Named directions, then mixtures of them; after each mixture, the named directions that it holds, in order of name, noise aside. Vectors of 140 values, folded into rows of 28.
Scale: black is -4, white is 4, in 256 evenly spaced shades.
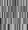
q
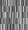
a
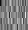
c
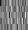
c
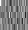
c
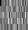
c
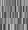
a, q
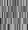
q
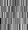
a, q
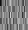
a, c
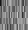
a, c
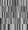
q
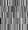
a, q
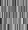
c, q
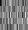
a, c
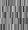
a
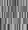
q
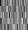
c, q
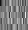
c
